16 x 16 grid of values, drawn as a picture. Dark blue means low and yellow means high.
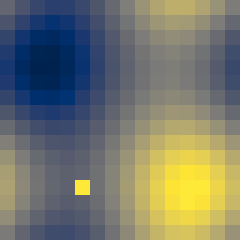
Lone odd cells: 1, higher than its neighbours. Ninth with the lowest average: top left. Ninth with the highest average: bottom right. Mirror symmetry: none. Roughest part: bottom middle.
